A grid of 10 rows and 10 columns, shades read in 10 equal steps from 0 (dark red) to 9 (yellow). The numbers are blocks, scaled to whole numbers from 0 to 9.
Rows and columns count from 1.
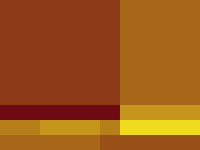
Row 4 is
2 2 2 2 2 2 4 4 4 4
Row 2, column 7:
4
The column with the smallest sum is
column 6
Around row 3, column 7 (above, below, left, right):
4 4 2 4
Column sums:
23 23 24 24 24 22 46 46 46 46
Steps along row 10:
same same same same down same same same same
